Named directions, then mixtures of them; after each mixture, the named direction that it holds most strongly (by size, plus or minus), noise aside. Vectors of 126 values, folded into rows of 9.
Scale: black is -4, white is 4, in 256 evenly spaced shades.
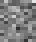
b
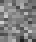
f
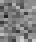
f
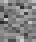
f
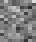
b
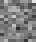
b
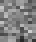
f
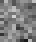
b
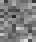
b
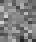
f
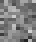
b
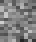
f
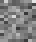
b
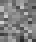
f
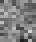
f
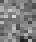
f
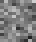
b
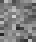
b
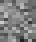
f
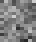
b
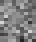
f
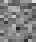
b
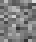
b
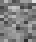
b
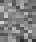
f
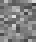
b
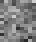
b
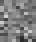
f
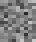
f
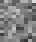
b
